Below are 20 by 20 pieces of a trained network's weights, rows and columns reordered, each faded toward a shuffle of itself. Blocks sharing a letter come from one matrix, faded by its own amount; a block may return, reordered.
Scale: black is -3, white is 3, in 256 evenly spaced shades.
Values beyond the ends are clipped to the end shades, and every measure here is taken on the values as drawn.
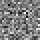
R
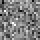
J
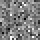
J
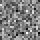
J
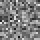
R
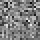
R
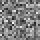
R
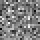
R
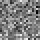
R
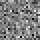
J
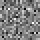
R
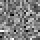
R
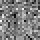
J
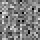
J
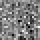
J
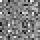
R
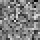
R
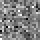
J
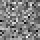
R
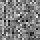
J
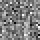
J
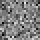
J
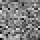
R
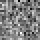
J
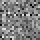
J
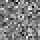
R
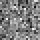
J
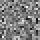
R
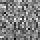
R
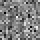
J
